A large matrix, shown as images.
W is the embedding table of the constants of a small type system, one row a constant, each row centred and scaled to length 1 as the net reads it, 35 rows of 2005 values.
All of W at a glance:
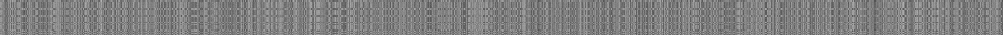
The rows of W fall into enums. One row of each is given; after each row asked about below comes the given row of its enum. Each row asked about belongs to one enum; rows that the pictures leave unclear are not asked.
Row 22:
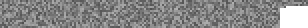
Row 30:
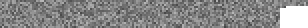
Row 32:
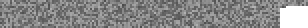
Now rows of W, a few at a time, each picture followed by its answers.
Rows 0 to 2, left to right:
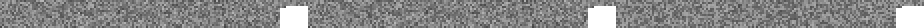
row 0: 30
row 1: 30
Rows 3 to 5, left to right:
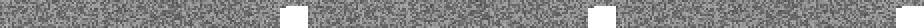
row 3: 32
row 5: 32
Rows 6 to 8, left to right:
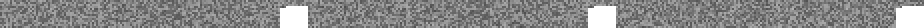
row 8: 22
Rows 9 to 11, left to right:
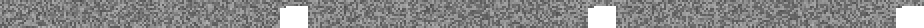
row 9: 22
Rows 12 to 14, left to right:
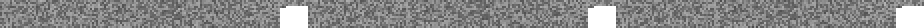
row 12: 32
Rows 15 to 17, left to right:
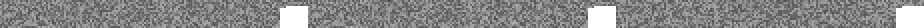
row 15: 22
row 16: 22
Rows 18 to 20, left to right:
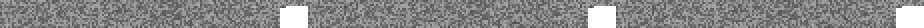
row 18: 32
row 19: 32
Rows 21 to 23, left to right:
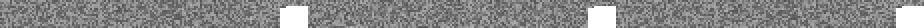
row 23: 32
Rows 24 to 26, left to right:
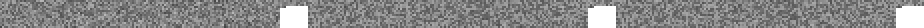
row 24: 30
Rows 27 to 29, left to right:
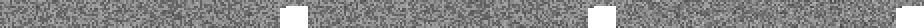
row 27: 32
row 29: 30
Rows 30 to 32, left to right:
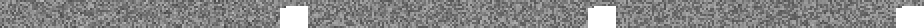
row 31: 22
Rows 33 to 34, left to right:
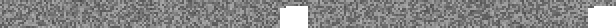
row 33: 22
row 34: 32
